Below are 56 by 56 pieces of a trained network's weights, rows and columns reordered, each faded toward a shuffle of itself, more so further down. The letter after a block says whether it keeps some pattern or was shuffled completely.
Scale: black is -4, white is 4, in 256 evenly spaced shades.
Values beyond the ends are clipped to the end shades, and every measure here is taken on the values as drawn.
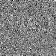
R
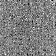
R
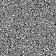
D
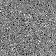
D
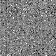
R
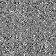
R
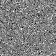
D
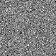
R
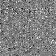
R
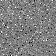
D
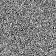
D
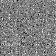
R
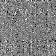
R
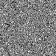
R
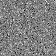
D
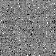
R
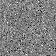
D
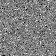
D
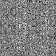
R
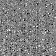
R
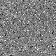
D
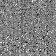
R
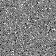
D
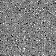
R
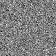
R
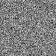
R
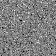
D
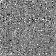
R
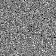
R
